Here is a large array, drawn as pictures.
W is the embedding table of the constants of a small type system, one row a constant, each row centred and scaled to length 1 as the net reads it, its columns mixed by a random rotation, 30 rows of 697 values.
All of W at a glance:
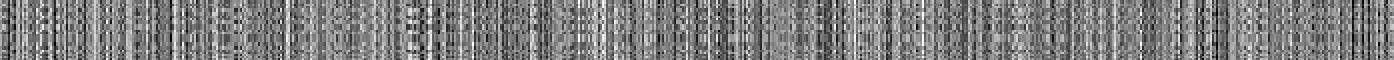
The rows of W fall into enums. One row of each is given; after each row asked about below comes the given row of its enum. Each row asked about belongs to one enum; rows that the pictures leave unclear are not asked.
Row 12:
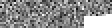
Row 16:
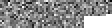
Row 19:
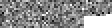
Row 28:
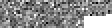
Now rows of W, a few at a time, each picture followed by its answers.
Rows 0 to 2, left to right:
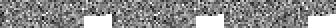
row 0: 19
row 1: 19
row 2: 12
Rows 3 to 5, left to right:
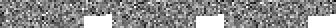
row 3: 19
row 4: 16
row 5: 16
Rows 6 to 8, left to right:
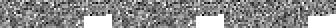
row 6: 28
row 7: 28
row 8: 12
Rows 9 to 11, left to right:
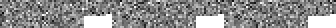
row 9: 19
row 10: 16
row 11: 16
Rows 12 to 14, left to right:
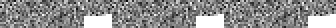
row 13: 12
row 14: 12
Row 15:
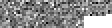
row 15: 28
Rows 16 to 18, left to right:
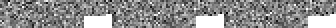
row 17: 19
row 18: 19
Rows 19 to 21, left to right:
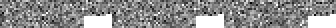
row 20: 19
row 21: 28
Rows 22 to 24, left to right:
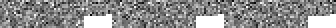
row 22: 28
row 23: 16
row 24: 16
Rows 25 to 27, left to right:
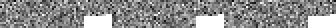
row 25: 12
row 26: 19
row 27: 16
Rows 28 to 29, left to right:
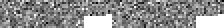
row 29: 16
